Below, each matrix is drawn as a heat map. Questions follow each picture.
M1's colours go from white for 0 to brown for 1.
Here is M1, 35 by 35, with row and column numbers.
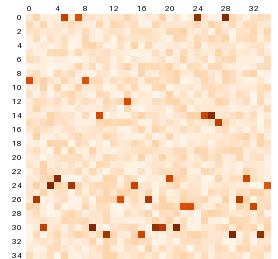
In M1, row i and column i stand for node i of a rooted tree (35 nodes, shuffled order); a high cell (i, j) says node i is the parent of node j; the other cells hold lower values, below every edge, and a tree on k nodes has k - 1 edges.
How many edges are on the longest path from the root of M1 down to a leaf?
11
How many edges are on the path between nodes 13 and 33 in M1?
10
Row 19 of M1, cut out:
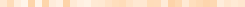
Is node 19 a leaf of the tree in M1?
yes
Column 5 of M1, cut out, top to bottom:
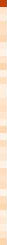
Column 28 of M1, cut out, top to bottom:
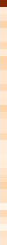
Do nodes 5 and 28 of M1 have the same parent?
yes
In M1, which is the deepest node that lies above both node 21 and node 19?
30
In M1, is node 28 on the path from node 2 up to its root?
no
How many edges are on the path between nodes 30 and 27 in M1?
5
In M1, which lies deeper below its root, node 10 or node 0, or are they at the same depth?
node 0
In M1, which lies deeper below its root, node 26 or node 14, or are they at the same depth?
node 26
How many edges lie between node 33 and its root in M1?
11
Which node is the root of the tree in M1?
12
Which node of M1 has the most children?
30
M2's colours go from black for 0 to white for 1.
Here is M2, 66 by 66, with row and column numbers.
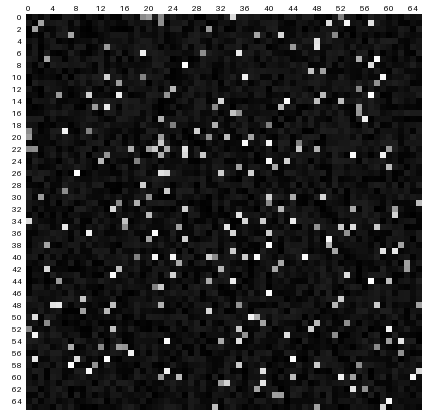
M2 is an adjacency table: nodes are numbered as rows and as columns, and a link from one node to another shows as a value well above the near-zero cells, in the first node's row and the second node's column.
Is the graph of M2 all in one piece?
no
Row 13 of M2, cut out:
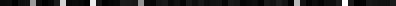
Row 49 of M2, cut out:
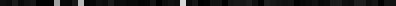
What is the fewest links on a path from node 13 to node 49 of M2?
1
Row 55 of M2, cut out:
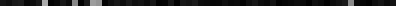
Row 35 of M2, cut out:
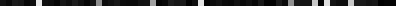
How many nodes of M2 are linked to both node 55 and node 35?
2
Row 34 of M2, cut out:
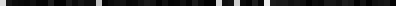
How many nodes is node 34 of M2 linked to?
5
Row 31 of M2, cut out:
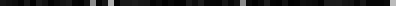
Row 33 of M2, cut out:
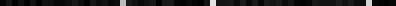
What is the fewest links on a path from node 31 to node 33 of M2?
4
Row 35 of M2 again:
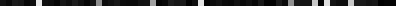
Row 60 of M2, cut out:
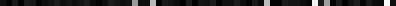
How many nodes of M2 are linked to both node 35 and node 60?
3
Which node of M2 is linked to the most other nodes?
node 22
